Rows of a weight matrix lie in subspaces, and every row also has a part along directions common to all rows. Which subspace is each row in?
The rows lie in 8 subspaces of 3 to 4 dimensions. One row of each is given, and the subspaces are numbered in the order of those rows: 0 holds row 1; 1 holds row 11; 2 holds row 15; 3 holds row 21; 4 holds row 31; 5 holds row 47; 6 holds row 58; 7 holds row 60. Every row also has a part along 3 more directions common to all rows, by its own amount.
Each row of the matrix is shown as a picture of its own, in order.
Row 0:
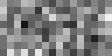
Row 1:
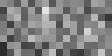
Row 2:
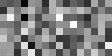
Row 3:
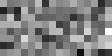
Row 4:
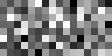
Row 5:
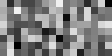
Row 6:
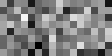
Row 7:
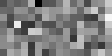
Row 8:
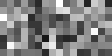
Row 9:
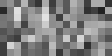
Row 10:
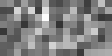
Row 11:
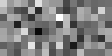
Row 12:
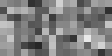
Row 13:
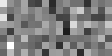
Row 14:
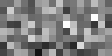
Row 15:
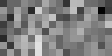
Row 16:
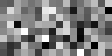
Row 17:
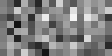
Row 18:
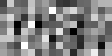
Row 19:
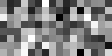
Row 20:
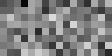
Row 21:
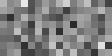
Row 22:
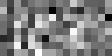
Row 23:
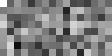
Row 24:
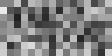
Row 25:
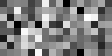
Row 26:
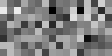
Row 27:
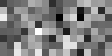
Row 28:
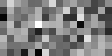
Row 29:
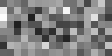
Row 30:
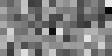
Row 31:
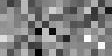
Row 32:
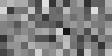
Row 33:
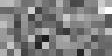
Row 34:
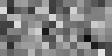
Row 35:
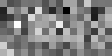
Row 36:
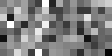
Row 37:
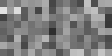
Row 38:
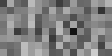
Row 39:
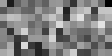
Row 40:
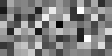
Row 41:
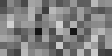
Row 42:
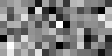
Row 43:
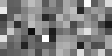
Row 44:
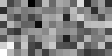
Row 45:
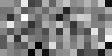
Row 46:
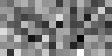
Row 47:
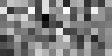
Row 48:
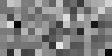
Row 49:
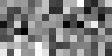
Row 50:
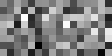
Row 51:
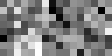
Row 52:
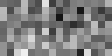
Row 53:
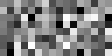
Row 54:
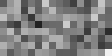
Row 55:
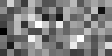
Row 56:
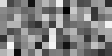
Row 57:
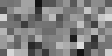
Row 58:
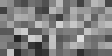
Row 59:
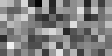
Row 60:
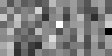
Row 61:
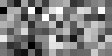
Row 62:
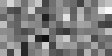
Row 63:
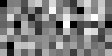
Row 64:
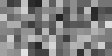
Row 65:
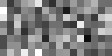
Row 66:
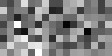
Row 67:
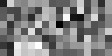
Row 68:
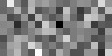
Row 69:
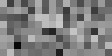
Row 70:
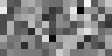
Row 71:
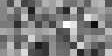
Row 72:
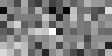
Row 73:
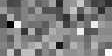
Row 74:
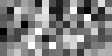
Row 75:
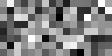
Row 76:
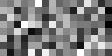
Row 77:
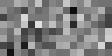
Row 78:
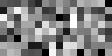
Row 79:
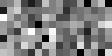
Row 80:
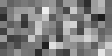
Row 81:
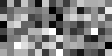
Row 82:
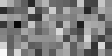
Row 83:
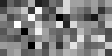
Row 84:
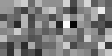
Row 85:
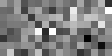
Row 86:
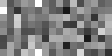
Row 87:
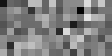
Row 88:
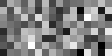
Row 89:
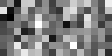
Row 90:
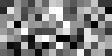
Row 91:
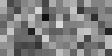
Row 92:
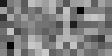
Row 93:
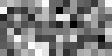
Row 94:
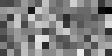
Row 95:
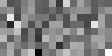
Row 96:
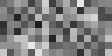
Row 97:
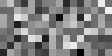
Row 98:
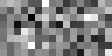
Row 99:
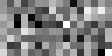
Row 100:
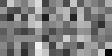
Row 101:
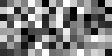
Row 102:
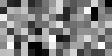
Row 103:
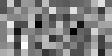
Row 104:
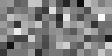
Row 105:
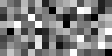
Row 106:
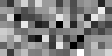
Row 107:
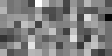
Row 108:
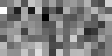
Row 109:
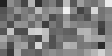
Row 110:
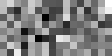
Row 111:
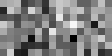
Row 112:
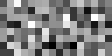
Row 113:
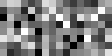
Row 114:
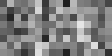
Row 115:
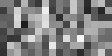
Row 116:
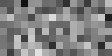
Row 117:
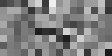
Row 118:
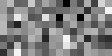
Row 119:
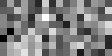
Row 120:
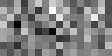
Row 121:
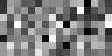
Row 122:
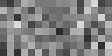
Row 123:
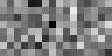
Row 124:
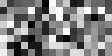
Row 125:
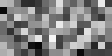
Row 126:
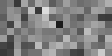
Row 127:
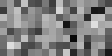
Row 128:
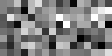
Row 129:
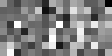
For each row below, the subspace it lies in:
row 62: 2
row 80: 0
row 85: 4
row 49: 6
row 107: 1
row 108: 0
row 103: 3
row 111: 4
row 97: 6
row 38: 3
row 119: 7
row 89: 7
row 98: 1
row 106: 6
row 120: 5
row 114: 2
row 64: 4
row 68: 4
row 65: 1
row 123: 4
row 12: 4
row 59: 5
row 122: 6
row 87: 5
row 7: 1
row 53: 3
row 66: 6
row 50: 3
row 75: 6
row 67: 7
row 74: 0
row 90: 2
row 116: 3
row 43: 7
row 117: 5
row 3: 7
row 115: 0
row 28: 1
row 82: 6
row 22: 3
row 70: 7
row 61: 0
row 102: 4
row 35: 5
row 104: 6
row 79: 7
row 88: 6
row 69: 5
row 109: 1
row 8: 5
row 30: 4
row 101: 6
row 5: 5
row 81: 5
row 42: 0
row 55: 6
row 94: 2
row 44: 6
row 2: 3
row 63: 5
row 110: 2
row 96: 6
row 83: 1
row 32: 5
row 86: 1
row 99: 0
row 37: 7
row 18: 3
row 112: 0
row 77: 3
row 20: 3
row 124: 0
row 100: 2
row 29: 5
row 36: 2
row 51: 7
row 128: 4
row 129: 2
